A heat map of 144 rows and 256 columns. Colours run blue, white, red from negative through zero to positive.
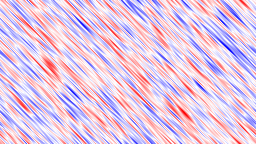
Mirror symmetry: none. Average level on the scale: 50%. Histogram: bell-shaped. Odd rows or columns: none. Slope: none. Grain: diagonal, down to the right.
